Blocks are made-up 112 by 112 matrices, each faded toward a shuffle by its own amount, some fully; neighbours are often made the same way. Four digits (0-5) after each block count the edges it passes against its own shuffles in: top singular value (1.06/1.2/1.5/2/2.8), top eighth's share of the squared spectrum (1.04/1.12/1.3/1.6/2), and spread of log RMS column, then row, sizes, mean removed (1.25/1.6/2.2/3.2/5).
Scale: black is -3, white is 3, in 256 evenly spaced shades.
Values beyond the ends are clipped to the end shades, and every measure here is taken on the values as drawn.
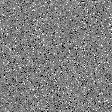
2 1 1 0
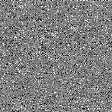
3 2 1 2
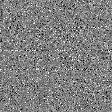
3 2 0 2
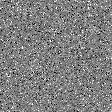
0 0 0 0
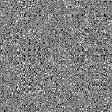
4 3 2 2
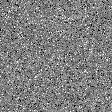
2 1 0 0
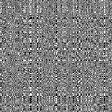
5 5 4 3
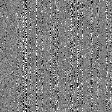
2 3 4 0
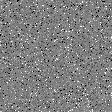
0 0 0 0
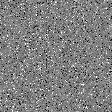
0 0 1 0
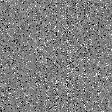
1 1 2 0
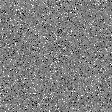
0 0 0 0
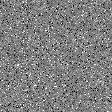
0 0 1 0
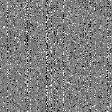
2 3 4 0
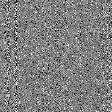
2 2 3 0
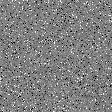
0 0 0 0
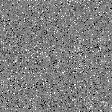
3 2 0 1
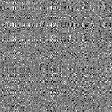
5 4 3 3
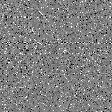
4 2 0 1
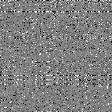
4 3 1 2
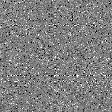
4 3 0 2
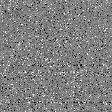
3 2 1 1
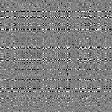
5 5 3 4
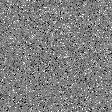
1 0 0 0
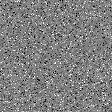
2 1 0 0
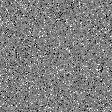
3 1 0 0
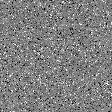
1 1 0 0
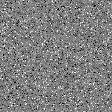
3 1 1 0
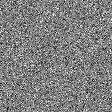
0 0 0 0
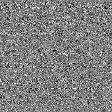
1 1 0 3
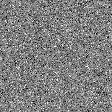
0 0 0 1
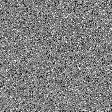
0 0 0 1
